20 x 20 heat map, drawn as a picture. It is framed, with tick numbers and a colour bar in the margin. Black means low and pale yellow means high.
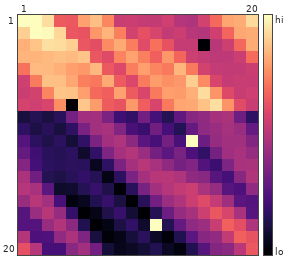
Lone odd cells: 4, 2 higher and 2 lower than their neighbours. Ninth with the highest average: top left. Seam: horizontal, 40% of the way down, the top part higher.
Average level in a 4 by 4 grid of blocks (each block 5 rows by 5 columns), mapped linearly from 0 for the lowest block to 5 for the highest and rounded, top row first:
5 4 3 3 | 2 3 3 3 | 1 1 2 2 | 2 0 1 2
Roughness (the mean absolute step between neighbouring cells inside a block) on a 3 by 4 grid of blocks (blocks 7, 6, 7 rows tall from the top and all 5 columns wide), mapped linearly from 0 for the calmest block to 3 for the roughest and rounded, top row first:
0101
1231
1121
